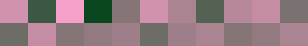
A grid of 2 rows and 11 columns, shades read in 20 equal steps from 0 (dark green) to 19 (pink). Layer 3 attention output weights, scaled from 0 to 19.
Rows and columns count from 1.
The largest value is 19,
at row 1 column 3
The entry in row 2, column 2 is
15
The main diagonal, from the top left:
16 15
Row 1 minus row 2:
8 -11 9 -11 -2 8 1 -7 4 4 -4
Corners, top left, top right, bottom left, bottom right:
16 9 8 13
